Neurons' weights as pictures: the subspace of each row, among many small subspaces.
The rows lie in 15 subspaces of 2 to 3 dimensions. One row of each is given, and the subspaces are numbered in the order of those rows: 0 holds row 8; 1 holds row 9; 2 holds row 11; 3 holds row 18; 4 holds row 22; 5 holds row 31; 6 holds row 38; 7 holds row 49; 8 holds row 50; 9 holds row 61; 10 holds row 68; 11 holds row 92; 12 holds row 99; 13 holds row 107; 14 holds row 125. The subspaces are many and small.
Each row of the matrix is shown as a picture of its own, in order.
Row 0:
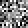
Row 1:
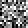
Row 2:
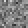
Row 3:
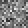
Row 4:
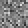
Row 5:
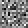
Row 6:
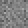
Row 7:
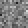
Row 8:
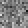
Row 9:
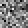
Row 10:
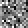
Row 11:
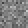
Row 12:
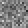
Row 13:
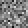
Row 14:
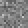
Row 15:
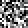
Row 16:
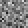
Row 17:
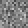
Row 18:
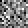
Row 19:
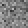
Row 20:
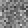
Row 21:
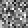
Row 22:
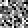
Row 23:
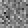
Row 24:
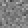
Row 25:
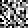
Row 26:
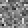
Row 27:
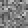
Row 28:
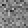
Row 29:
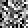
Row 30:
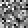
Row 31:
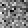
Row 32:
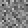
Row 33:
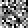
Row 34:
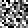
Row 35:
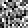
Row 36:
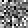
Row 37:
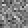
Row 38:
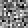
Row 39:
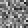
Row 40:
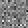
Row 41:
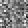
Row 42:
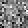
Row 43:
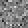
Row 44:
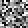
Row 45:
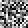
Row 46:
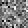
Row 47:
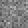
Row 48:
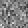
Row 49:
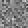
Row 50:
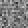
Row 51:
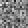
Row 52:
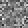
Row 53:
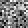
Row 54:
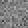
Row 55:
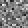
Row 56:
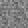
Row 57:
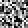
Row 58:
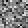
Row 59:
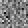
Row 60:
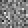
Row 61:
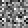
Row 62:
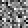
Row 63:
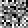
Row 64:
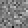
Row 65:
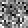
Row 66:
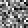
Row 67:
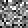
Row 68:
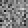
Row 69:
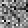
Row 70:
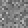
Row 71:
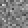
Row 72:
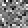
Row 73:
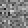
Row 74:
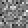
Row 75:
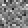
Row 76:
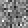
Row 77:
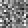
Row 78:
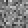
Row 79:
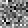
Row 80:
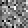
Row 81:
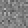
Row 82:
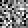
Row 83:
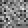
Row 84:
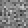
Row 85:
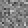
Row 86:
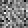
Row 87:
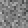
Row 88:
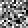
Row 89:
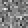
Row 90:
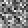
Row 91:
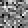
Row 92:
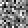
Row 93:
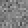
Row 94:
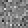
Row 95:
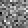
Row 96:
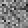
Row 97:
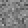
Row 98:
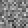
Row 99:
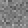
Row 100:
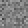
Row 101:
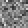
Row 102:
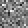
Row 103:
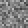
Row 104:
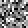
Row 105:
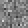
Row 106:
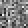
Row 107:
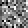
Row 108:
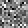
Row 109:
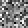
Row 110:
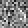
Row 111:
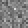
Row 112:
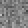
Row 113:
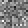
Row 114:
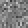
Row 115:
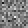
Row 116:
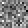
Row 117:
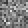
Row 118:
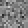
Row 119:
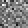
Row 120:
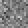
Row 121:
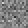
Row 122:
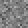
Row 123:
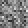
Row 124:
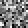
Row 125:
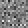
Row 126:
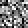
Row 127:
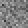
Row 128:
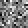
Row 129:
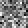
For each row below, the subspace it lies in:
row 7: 2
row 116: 0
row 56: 8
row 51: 11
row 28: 5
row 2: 12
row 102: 5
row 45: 0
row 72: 14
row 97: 4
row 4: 5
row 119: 5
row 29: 9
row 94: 7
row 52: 9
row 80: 13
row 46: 13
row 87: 5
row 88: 11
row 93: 10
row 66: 4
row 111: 9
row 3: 12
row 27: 11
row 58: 7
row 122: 6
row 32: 1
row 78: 12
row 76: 6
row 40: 14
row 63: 14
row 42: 0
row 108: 12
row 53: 7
